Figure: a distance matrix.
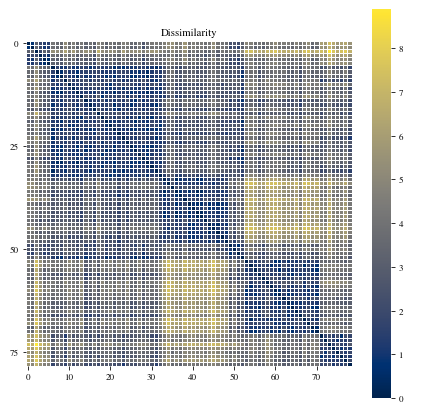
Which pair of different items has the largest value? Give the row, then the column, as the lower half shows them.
73, 2
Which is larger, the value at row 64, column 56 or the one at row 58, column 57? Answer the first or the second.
the second
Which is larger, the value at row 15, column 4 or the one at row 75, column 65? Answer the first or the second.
the second
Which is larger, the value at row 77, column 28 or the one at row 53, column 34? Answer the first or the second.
the second
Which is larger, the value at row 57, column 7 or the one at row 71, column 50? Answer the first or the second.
the second
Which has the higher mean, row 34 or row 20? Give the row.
34
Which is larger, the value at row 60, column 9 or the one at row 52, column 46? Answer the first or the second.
the first
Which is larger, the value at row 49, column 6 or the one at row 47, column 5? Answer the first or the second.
the second
